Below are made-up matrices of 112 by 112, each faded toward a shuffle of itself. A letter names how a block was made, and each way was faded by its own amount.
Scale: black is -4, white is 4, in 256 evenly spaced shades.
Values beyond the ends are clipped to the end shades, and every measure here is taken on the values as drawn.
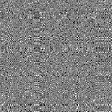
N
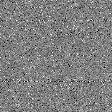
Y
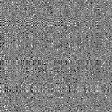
N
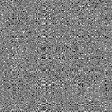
N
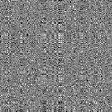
N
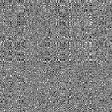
N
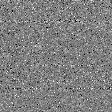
Y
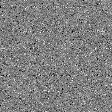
Y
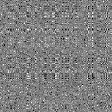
N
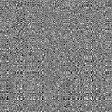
N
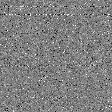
Y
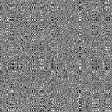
N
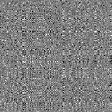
N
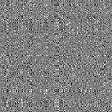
N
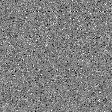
Y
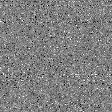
Y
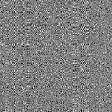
N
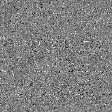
Y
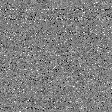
Y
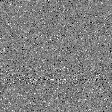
Y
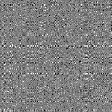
N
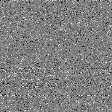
Y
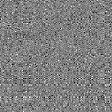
N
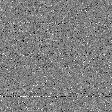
Y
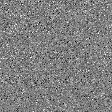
Y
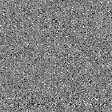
Y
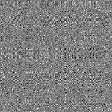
N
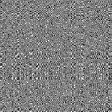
N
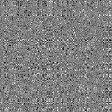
N
